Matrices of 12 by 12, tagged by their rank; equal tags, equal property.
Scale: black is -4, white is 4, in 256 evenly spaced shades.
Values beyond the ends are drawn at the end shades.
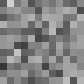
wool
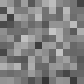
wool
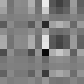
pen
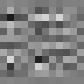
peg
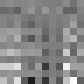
peg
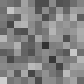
wool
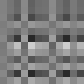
pen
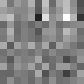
peg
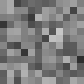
wool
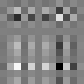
pen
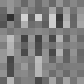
peg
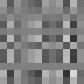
pen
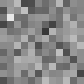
wool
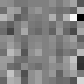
peg
